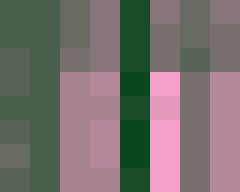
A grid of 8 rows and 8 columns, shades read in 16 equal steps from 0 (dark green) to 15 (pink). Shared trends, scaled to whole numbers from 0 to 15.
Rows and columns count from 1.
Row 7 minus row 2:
2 0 4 3 -1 8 1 4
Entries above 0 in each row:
8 8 8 7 8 7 7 8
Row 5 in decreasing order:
14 11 10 10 7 4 4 1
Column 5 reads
1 1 1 0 1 0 0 1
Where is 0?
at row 4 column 5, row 6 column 5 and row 7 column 5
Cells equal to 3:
0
